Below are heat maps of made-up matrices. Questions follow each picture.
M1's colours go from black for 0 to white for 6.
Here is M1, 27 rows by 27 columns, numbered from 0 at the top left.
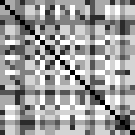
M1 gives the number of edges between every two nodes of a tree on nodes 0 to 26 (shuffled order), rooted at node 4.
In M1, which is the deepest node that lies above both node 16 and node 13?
18
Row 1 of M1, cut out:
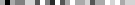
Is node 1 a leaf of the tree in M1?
yes
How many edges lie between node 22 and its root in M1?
2
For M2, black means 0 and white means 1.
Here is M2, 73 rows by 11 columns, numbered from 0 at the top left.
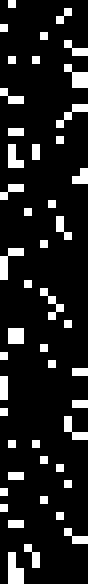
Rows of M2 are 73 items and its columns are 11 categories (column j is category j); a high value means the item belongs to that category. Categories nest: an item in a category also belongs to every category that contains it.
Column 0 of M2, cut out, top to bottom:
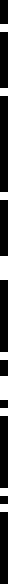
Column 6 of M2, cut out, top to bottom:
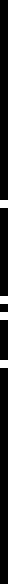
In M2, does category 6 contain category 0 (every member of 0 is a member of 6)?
no
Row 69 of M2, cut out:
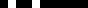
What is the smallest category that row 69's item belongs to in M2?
4
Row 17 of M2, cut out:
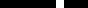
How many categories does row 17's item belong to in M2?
1
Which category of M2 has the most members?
1
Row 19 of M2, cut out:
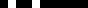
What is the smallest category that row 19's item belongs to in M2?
4
